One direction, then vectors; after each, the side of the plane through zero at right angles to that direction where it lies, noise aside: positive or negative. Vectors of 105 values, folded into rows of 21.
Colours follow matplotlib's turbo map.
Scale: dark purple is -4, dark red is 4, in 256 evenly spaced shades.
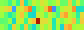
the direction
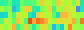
positive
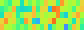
negative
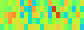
negative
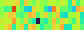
negative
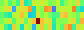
positive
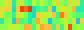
positive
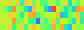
negative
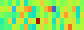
positive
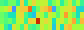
positive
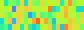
positive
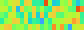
negative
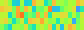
positive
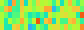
positive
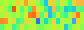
negative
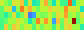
positive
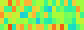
negative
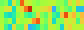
positive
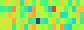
negative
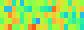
negative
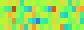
negative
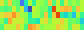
negative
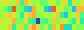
negative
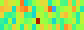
positive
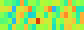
positive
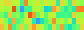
negative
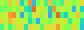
negative
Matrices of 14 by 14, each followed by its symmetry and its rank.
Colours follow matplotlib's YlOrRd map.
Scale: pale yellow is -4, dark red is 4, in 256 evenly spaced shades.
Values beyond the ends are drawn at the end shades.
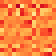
neither, rank three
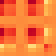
symmetric, rank one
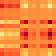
neither, rank one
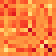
symmetric, rank three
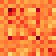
symmetric, rank three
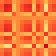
symmetric, rank one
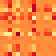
antisymmetric, rank two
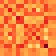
symmetric, rank three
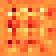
antisymmetric, rank two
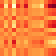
neither, rank one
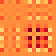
symmetric, rank one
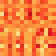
neither, rank three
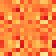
antisymmetric, rank two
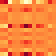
neither, rank one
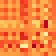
antisymmetric, rank two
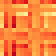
antisymmetric, rank two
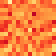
neither, rank three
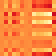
neither, rank one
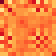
symmetric, rank three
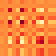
symmetric, rank one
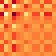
symmetric, rank one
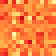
neither, rank three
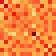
symmetric, rank three
